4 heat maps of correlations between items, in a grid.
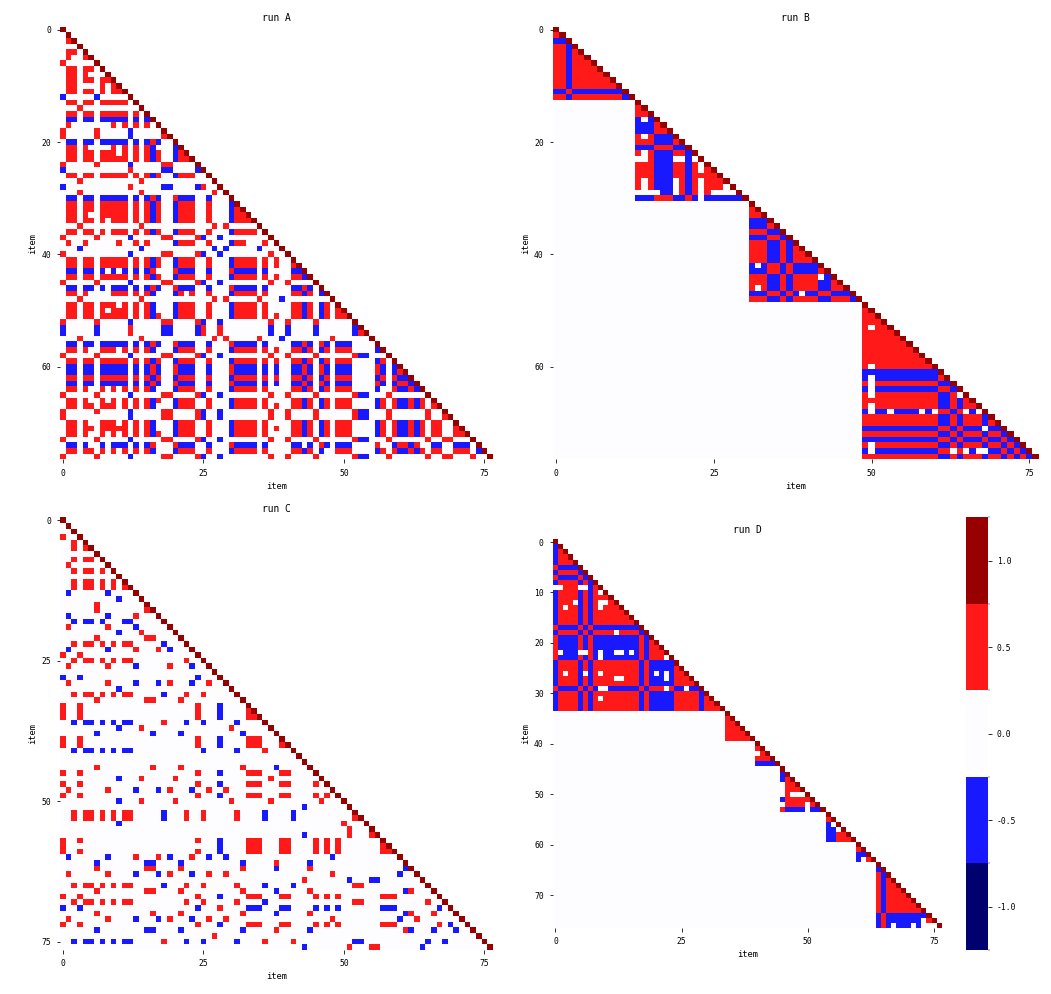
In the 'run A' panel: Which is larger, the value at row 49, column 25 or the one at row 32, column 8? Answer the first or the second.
the second
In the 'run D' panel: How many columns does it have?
77
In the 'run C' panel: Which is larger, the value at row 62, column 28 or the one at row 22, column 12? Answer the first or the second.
the second
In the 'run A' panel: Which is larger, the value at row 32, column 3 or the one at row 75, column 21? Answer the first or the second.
the second
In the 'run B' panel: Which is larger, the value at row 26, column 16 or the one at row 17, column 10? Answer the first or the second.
the second
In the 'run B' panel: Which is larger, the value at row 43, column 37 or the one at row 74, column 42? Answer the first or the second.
the first
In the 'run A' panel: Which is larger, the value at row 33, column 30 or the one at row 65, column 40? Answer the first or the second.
the second
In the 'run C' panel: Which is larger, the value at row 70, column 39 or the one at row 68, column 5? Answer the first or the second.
the second
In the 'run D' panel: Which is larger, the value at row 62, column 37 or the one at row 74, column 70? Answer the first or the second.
the first
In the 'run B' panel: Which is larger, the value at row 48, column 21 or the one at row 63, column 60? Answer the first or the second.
the second
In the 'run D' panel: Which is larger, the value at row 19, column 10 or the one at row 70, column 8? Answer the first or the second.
the second
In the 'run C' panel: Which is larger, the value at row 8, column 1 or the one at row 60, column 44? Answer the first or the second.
the first
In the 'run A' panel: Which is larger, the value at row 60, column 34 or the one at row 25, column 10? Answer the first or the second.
the second
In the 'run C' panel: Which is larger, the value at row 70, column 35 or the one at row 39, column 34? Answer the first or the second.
the second
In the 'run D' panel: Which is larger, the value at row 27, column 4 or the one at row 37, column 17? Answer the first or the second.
the first
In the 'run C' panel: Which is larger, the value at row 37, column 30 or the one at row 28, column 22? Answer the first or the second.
the first
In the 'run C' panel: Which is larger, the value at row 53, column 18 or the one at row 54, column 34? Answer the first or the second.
the second
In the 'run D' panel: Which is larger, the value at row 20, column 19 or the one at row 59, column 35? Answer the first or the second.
the first
